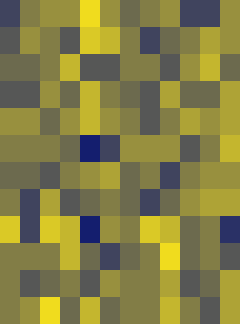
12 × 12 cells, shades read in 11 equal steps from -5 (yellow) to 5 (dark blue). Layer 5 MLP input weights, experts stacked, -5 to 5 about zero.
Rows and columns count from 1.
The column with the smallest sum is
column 9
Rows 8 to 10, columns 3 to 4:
-2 2 / -4 -3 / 0 -3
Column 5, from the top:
-5 -4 2 -3 -3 5 -1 1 5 1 2 -3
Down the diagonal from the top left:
3 -1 0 1 -3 3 1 3 -3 1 1 -2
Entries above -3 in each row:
11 10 10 11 11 11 12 12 7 10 12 9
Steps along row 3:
same down down up same down same up down down up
